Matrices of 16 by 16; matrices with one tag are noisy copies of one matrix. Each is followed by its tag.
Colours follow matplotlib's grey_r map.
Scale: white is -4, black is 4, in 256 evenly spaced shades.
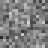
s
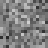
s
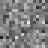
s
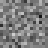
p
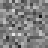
p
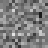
p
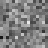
s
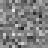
p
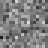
s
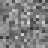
s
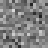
p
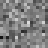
s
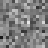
s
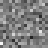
p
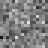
s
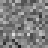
p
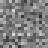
p
